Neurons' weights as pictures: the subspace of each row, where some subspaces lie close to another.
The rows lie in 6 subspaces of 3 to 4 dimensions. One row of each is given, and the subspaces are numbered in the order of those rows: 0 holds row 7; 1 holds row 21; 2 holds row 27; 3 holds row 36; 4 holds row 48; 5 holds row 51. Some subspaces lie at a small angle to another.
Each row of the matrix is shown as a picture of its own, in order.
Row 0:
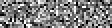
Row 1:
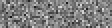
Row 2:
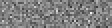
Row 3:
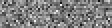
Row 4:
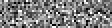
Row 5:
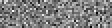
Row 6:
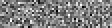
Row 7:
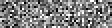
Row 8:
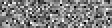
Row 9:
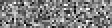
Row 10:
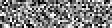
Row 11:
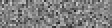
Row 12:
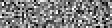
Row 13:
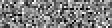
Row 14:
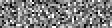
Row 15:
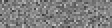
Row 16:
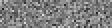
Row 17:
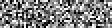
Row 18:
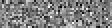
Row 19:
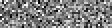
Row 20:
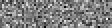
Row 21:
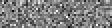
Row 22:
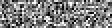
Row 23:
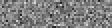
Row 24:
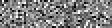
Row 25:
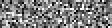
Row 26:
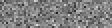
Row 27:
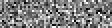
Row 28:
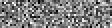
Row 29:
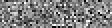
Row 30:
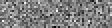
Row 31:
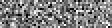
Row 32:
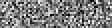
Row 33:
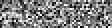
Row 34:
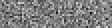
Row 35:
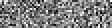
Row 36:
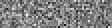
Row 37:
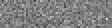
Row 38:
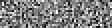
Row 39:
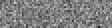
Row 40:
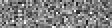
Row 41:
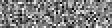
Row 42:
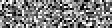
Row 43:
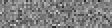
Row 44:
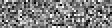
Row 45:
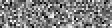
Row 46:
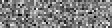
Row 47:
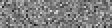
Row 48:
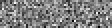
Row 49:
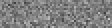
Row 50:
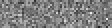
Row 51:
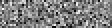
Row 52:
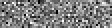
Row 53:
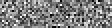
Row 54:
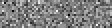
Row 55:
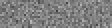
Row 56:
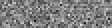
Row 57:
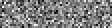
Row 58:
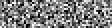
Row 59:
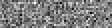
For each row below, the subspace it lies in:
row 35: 3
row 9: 1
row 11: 5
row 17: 4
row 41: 2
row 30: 0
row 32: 0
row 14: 5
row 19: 4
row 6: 5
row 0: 5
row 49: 2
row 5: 3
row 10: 5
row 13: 1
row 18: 5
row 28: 1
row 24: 4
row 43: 2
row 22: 0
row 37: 3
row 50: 1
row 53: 0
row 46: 3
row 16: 4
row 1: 5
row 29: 0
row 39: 4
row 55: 5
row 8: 2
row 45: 5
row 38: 4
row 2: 2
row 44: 0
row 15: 3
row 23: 0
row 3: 2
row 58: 5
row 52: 1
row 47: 3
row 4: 2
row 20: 3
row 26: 3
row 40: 1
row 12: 4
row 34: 1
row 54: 1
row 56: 2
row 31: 3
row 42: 3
